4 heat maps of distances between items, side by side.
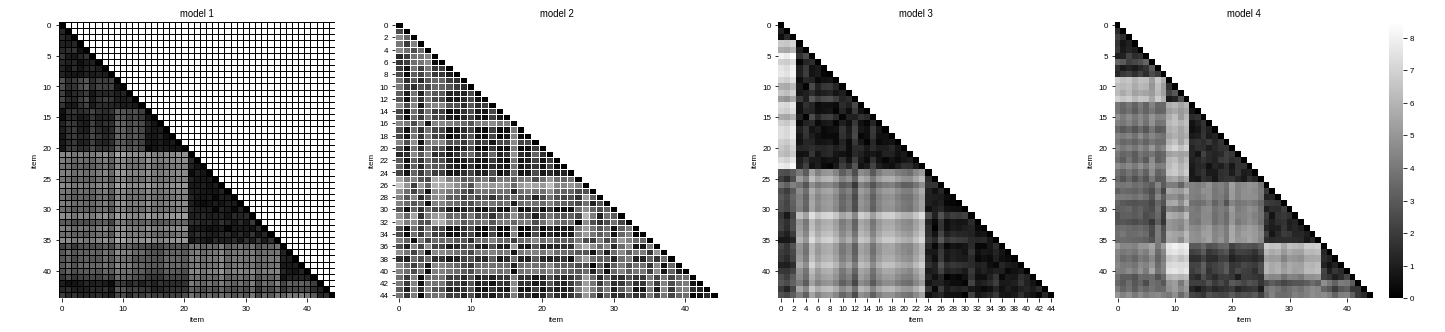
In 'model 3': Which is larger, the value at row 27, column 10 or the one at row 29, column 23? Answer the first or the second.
the second
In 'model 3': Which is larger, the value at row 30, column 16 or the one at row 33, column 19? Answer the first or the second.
the second
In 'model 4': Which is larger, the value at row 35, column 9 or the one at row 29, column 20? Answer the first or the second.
the first
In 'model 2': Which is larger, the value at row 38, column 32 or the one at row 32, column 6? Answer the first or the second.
the second
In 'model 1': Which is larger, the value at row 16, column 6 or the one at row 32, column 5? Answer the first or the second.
the second
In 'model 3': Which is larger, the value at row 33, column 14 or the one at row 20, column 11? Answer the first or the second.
the first
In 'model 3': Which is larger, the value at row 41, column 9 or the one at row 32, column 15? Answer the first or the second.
the first
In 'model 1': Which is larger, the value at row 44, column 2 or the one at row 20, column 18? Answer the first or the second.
the first
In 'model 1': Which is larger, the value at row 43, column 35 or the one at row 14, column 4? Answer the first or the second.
the first
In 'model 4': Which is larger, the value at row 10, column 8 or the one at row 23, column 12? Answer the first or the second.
the second
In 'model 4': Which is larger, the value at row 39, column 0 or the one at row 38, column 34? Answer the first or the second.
the second
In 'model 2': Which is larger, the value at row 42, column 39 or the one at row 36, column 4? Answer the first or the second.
the second
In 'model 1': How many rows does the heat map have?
45
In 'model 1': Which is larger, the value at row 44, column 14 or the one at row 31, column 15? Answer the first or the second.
the second
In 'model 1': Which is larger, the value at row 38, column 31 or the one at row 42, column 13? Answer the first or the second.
the first
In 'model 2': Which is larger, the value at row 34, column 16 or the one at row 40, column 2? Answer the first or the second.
the first
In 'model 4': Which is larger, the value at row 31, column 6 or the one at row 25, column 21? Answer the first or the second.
the first
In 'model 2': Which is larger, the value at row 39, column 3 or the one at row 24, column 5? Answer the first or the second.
the first
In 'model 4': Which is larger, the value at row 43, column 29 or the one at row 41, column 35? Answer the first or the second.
the second
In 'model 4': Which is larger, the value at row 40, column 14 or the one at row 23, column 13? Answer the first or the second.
the first
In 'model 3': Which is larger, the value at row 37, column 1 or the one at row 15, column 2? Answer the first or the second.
the second
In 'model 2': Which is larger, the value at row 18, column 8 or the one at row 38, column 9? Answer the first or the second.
the second
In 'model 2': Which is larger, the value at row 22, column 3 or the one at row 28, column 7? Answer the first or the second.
the second
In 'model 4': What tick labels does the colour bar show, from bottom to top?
0, 1, 2, 3, 4, 5, 6, 7, 8
